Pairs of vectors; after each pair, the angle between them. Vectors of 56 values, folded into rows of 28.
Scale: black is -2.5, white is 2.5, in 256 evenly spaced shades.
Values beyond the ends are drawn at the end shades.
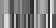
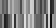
nearly opposite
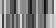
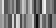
partly opposed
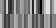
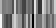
partly aligned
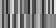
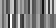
nearly parallel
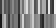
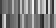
nearly parallel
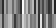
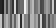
partly aligned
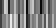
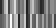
nearly parallel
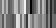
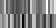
partly opposed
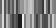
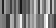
partly opposed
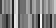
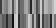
nearly parallel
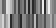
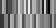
nearly opposite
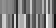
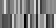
partly opposed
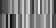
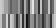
nearly opposite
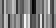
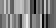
partly aligned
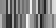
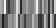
orthogonal
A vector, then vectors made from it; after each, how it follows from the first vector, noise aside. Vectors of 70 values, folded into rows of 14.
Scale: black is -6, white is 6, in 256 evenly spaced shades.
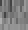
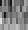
scaled up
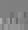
partly zeroed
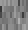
wrapped around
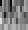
scaled up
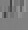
partly zeroed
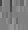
partly zeroed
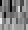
scaled up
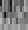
scaled up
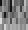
scaled up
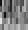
scaled up
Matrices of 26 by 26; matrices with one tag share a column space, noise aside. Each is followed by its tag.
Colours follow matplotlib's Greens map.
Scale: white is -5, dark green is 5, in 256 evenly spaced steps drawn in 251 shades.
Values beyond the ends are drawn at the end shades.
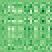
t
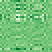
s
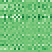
s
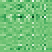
s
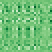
t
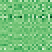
s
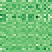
s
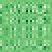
t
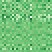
s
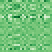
s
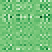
s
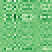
s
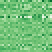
s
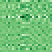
s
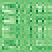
t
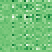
s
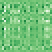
t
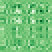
t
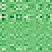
s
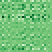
s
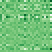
s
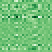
s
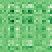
t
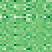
s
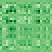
t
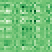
t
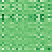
s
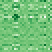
s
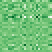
s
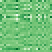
s
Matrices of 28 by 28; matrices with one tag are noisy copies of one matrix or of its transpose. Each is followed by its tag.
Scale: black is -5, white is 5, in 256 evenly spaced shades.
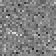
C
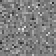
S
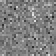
C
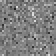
C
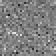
C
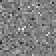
S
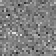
C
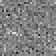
C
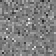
S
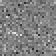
C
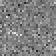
C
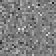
S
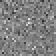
S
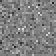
S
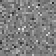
S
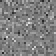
S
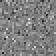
S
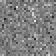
C
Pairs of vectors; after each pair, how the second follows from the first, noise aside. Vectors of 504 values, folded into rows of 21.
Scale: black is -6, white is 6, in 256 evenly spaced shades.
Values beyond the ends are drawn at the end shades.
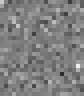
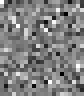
scaled up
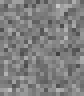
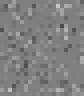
partly zeroed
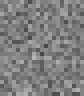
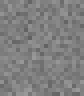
shrunk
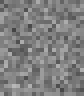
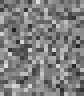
scaled up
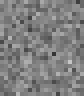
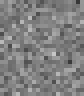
sign-scrambled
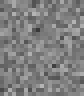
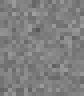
shrunk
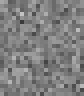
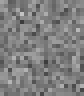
copied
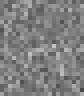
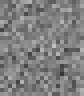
sign-scrambled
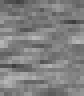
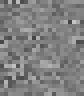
sign-scrambled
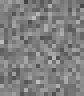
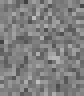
sign-scrambled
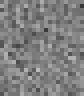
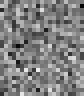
scaled up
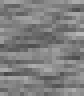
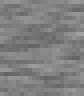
shrunk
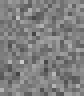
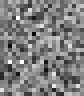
scaled up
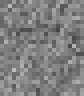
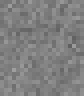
shrunk
